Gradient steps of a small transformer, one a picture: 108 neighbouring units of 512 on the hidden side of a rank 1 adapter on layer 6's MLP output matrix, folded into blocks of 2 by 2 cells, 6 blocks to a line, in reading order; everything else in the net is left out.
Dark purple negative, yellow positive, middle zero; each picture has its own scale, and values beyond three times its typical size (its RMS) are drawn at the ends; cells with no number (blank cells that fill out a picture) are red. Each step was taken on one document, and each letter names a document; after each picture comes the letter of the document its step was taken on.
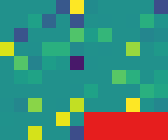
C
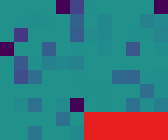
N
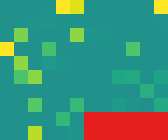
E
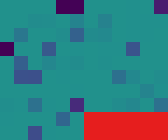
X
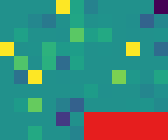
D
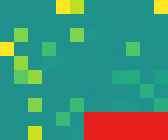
E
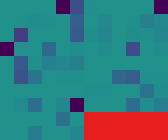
N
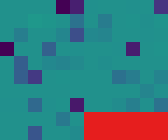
X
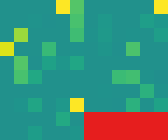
N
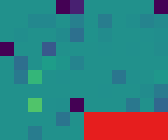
X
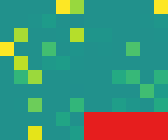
E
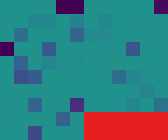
X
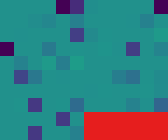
N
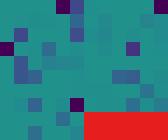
N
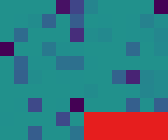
C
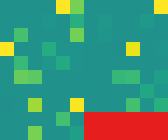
D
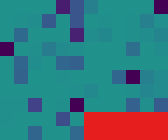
C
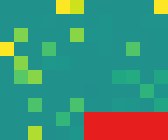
E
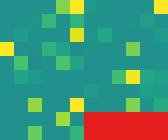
C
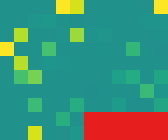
E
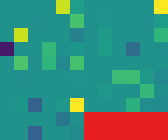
N
